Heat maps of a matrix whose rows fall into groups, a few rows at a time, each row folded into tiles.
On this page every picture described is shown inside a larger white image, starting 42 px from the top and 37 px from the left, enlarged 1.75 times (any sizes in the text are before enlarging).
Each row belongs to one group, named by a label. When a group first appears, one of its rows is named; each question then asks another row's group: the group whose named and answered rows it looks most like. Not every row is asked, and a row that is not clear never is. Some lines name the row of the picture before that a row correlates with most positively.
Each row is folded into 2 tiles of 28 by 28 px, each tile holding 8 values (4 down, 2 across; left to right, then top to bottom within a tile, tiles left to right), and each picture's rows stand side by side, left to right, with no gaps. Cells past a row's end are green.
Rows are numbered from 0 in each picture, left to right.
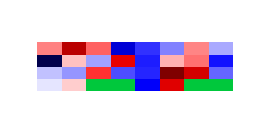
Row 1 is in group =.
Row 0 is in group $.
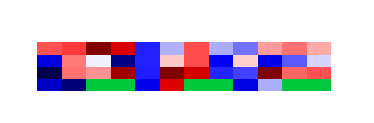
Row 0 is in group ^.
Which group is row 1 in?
=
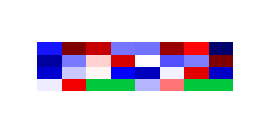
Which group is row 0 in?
$
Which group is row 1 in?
$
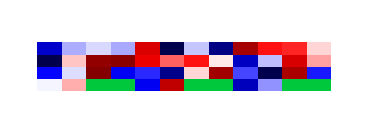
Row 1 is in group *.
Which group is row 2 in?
$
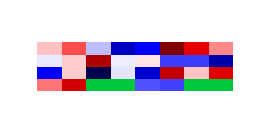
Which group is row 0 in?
*
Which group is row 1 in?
^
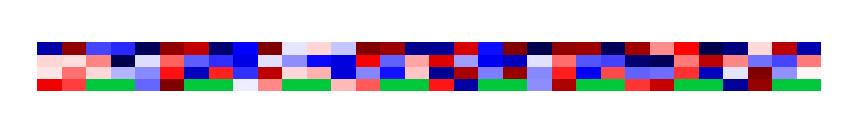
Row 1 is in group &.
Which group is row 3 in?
&
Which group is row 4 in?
^
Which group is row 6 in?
$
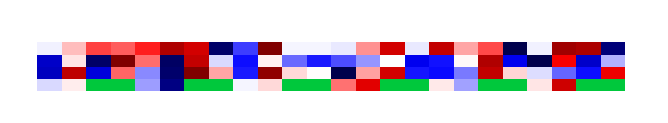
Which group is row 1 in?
$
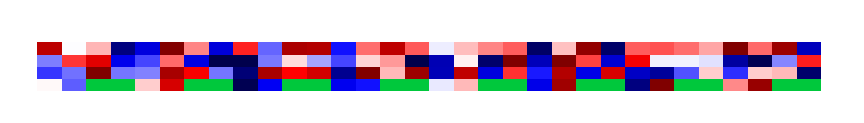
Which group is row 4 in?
&
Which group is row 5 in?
&
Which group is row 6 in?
*
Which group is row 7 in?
$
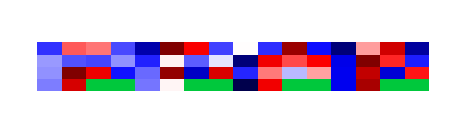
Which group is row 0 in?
=
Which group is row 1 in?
&
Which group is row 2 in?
&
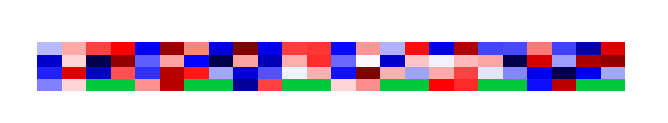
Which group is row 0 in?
&
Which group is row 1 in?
=
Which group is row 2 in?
*
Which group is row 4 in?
=
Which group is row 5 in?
*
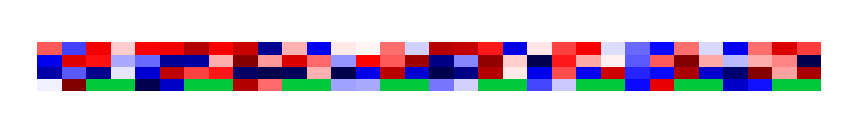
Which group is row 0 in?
*
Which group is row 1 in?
^
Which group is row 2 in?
*
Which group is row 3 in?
$
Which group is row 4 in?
$
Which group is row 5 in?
&
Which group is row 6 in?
$
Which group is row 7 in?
^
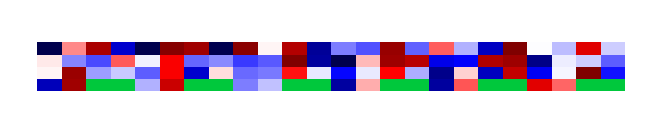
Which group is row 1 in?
&
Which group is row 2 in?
$
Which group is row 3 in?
$
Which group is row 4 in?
*
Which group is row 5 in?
$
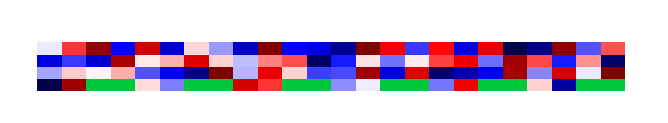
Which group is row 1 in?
*
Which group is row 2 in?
=
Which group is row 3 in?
&
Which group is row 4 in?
*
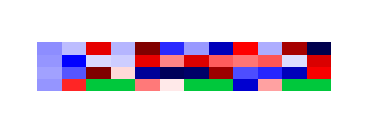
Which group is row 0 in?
$
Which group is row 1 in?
*
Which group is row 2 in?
*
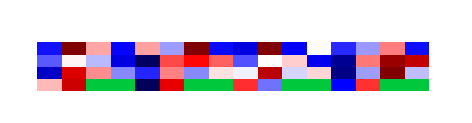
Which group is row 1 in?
&
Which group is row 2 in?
=
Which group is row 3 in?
$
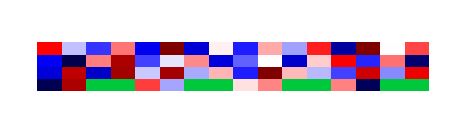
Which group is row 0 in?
*
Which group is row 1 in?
=
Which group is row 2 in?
=
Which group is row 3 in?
^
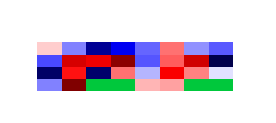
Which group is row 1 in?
=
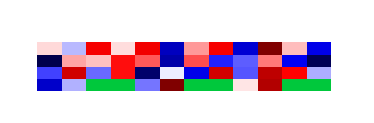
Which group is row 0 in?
&
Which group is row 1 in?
*
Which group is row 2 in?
=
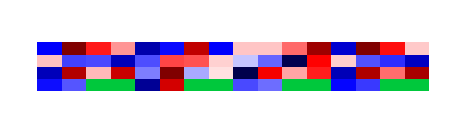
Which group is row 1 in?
&
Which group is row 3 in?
^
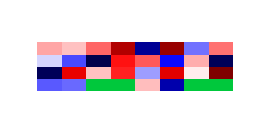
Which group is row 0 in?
^
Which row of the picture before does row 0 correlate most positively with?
2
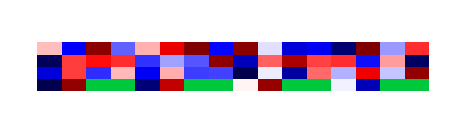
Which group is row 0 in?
&
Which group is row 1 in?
&
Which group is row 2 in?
*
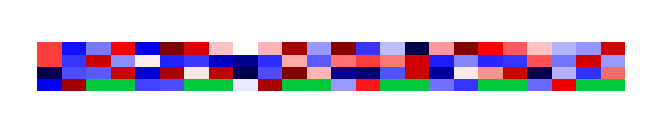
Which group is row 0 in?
*
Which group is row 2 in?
$
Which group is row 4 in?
^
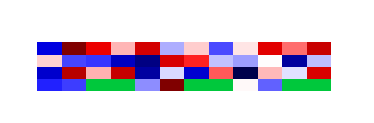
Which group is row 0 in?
^
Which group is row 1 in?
*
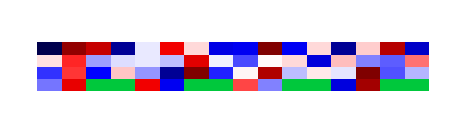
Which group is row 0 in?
&
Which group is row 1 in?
$
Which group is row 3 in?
&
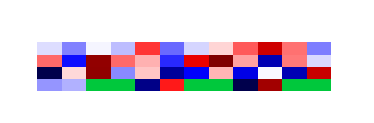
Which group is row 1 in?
*
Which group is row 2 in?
*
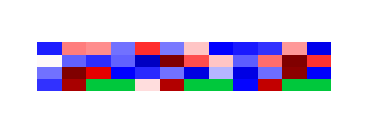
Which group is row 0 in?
=
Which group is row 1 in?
*
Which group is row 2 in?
$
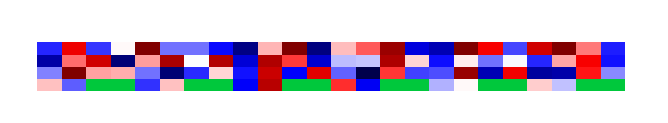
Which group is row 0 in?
=
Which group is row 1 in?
*
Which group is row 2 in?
&
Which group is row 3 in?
$
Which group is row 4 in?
&
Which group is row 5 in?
$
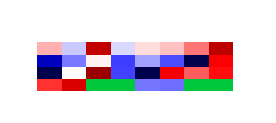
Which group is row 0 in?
$
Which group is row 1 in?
^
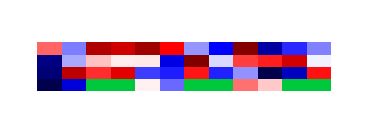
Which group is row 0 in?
^
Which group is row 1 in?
$
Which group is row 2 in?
*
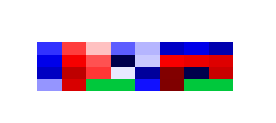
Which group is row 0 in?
=
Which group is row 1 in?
*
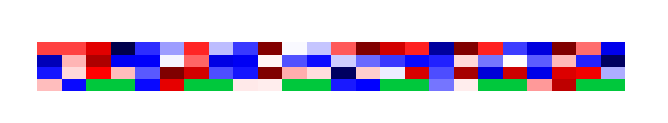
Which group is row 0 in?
$
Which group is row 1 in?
=
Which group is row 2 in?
=
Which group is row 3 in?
^
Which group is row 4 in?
&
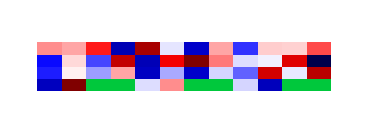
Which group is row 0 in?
&
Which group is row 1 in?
*
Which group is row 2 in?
^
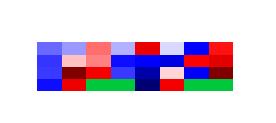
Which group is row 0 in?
=
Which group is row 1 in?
*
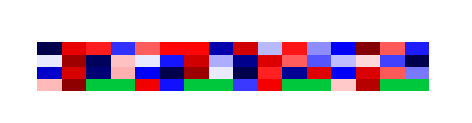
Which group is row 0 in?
&
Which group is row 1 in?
$
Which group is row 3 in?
=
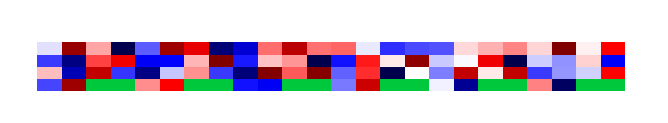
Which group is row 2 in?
^
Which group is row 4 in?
^
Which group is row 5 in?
^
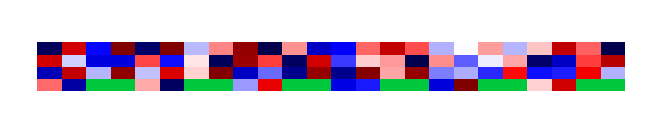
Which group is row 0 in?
^
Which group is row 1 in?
^
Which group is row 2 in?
*
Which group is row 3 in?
^
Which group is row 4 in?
*
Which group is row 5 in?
$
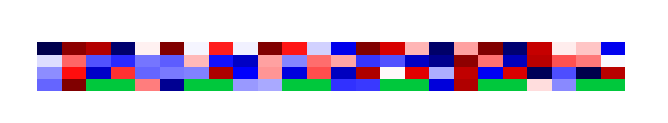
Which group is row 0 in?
&
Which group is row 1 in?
^
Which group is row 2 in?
&
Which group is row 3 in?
^
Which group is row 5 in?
*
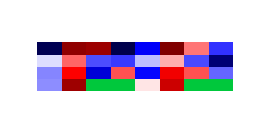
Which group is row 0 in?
&
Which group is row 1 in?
=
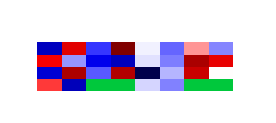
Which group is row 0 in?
^
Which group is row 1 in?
$
